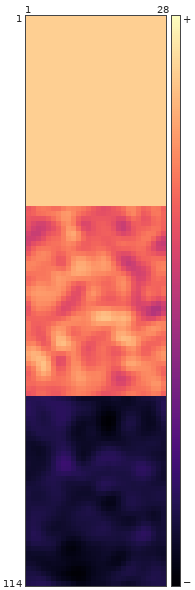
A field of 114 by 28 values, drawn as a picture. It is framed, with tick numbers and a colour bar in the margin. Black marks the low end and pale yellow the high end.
It is made of 3 by 1 panels. Panel 1,1: very high, flat. Panel 2,1: high, blotchy. Panel 3,1: very low, blotchy, faint in contrast.
